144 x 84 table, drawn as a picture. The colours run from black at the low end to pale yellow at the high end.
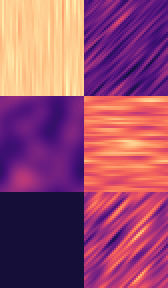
The table splits into 3 rows of 2 panels. Panel 1,1: very high, streaked downward, faint in contrast. Panel 1,2: low, slanting up to the right. Panel 2,1: low, smooth. Panel 2,2: high, streaked across. Panel 3,1: very low, flat. Panel 3,2: middling, slanting up to the right, strong in contrast.
